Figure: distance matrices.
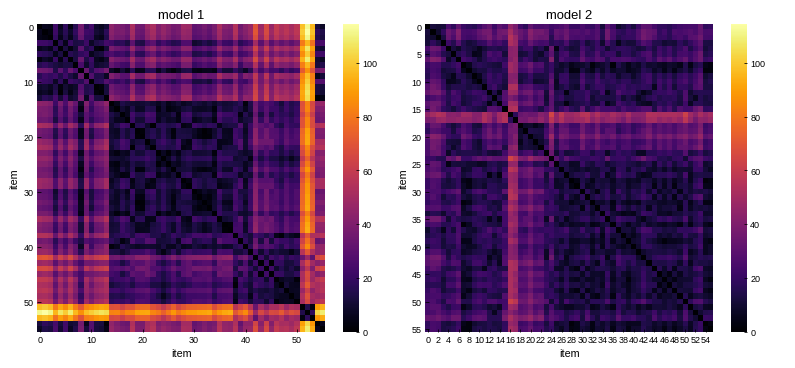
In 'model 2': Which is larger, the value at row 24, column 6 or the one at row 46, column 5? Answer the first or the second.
the first
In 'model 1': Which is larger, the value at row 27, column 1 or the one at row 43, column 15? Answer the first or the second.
the first
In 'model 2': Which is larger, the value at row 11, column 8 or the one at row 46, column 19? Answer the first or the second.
the second
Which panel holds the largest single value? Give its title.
model 1
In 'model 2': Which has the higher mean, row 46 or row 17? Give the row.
17
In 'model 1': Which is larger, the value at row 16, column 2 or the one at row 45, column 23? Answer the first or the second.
the first
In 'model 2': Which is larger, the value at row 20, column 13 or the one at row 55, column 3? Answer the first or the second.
the first
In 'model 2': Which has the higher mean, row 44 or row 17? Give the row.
17
